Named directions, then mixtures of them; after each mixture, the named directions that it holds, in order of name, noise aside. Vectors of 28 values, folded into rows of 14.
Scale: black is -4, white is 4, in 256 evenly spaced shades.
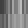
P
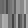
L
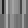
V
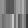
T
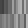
L, P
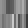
T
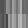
L, P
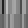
V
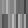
L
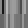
V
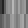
P, V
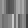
T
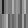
L, V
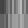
P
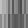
P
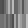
P, T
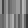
T, V
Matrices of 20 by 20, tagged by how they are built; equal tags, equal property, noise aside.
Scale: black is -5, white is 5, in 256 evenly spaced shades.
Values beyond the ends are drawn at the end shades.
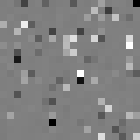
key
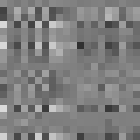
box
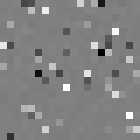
key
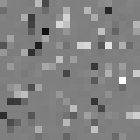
key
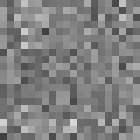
box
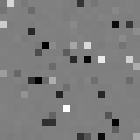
key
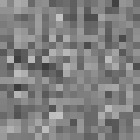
box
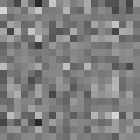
box
